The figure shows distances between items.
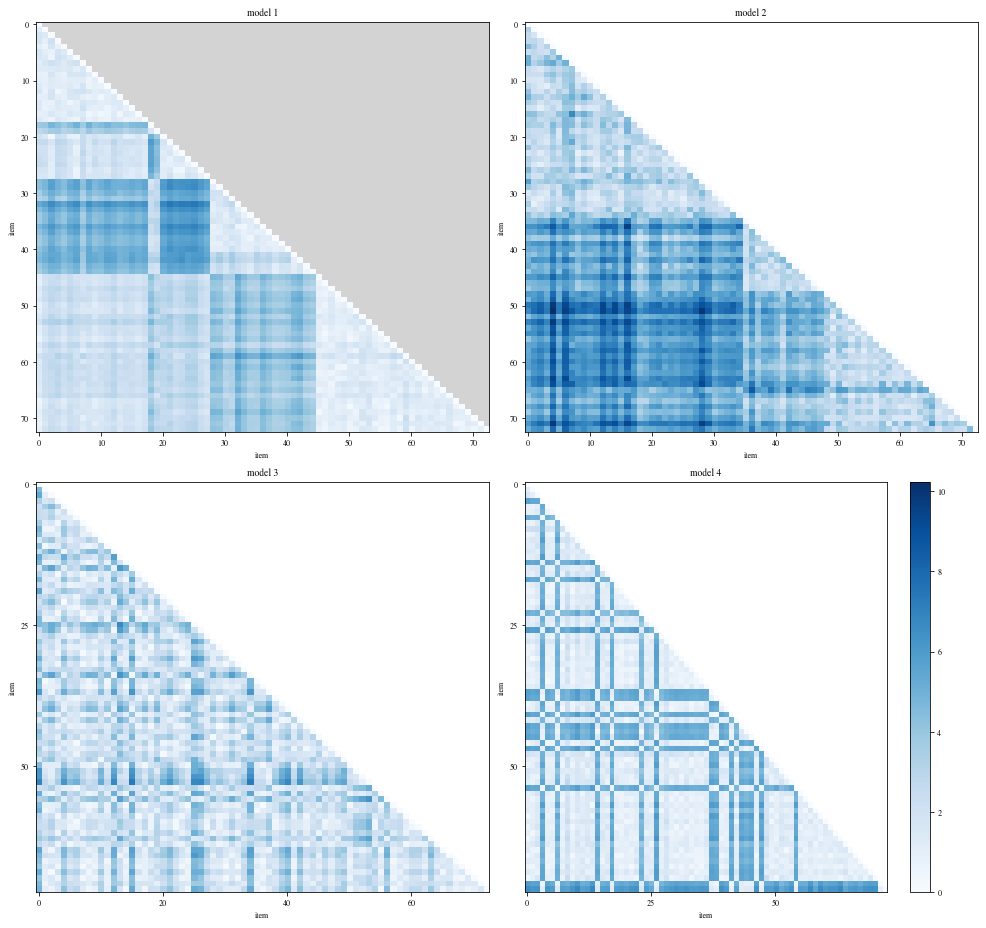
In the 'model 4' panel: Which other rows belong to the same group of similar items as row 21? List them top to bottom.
0, 1, 2, 4, 5, 7, 8, 9, 10, 11, 12, 13, 15, 16, 18, 19, 20, 22, 24, 25, 27, 28, 29, 30, 31, 32, 33, 34, 35, 36, 39, 40, 42, 46, 48, 49, 50, 51, 52, 53, 55, 56, 57, 58, 59, 60, 61, 62, 63, 64, 65, 66, 67, 68, 69, 70
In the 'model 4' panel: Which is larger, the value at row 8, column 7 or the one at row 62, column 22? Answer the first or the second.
the first
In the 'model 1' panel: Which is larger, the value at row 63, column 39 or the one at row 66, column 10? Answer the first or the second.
the first
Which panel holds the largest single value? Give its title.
model 2
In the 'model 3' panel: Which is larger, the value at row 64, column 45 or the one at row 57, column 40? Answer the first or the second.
the second
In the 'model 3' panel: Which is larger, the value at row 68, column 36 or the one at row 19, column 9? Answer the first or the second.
the second
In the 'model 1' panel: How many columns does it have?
73
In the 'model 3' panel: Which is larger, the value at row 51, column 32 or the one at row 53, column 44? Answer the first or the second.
the second
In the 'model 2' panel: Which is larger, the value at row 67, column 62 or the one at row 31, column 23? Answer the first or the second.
the first
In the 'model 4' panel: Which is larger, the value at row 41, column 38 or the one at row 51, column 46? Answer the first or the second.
the second
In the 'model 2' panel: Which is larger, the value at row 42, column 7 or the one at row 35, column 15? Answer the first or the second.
the first
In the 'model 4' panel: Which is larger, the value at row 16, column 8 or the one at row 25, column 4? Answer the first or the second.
the first
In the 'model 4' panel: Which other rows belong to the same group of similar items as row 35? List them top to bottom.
0, 1, 2, 4, 5, 7, 8, 9, 10, 11, 12, 13, 15, 16, 18, 19, 20, 21, 22, 24, 25, 27, 28, 29, 30, 31, 32, 33, 34, 36, 39, 40, 42, 46, 48, 49, 50, 51, 52, 53, 55, 56, 57, 58, 59, 60, 61, 62, 63, 64, 65, 66, 67, 68, 69, 70
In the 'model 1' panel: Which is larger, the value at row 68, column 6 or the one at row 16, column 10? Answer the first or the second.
the first
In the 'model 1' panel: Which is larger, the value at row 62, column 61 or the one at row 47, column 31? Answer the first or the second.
the second
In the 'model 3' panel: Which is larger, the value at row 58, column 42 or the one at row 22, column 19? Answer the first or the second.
the first
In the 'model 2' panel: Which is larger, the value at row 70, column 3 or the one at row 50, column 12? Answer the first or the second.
the second
